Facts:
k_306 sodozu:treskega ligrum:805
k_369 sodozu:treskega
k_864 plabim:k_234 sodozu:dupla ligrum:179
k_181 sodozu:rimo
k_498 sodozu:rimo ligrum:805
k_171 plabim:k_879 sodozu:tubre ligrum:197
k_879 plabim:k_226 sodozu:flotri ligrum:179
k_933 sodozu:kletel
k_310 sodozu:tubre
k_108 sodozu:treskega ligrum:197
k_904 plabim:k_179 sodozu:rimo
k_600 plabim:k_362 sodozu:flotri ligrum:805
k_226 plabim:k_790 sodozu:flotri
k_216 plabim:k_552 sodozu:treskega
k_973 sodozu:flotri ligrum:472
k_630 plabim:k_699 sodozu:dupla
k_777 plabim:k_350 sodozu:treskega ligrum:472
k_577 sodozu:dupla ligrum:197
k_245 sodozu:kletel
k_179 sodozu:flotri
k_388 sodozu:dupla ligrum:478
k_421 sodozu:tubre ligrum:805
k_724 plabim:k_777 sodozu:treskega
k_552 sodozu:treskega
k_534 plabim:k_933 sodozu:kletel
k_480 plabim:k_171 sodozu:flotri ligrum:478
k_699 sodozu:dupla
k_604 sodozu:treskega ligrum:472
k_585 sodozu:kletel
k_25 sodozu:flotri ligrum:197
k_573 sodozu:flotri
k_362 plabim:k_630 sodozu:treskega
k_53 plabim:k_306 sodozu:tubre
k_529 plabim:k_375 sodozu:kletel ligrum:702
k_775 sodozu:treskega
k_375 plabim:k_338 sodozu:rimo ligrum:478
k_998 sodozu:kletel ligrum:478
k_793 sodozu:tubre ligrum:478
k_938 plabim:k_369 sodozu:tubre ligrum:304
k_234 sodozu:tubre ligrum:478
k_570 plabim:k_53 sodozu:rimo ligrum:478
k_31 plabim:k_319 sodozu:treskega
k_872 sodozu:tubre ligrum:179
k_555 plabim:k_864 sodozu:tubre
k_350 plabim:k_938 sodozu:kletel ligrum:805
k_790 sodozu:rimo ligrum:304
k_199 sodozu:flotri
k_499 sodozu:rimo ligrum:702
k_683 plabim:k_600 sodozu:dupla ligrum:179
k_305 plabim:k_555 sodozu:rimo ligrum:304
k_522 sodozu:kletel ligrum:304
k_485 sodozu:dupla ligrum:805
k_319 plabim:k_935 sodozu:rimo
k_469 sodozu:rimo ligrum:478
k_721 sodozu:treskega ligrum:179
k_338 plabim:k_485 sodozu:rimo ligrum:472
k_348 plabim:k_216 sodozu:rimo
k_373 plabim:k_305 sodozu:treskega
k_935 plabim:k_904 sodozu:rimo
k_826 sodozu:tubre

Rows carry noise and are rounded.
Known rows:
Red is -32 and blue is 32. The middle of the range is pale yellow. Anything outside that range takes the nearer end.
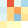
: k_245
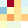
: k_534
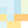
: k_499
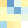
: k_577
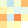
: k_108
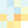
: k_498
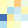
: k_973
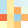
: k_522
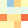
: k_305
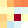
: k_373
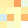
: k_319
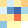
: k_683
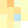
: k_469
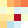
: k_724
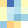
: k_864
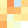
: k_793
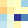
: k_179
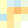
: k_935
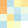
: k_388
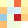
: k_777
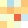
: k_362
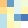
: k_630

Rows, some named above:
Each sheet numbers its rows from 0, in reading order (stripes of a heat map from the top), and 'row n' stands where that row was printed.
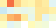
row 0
k_348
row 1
k_181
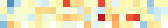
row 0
k_879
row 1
k_935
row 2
k_570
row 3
k_777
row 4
k_171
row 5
k_25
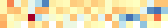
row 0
k_793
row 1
k_938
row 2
k_775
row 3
k_375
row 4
k_369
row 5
k_683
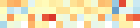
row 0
k_480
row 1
k_171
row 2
k_775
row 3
k_775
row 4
k_529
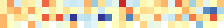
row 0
k_793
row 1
k_216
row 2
k_790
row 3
k_699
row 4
k_998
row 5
k_775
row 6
k_933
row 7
k_683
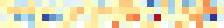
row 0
k_904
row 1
k_226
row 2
k_338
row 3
k_935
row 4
k_53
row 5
k_306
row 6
k_350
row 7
k_234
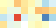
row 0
k_604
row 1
k_904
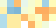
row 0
k_600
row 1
k_555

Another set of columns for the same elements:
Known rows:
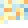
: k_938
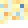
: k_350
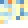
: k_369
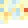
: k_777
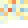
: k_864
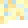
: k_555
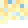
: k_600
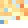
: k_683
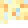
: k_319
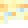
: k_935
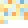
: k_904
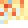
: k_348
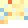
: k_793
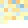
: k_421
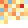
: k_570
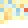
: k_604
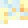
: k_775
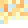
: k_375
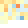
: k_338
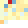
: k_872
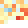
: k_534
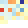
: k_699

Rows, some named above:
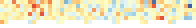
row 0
k_998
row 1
k_348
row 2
k_600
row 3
k_879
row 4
k_306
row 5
k_53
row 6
k_973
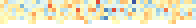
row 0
k_25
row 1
k_216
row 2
k_933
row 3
k_790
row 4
k_699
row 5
k_604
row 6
k_171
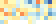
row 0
k_577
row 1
k_369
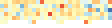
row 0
k_350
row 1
k_388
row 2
k_305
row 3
k_234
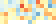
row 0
k_216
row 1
k_630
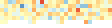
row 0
k_600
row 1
k_469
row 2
k_480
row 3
k_522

